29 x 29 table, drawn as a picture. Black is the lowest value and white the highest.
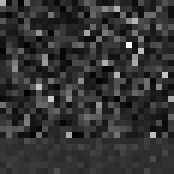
Stripes: none. Seam: horizontal, 80% of the way down, the bottom part calmer. Mirror symmetry: none. Average level on the scale: 20%. Slope: none. Histogram: skewed, a long tail of high values.
